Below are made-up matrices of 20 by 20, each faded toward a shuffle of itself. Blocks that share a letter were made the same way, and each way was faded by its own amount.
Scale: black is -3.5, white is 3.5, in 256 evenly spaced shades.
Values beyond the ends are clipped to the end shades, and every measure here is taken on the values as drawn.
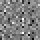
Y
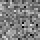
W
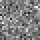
W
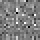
Y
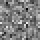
W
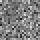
W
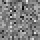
W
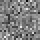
W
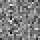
W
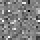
Y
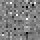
Y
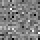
Y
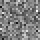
W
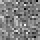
Y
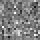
Y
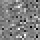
Y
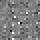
Y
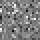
Y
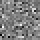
Y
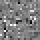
Y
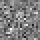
Y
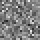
W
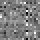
Y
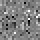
Y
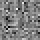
Y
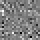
Y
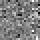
W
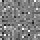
Y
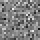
W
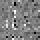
Y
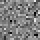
W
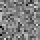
W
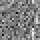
W
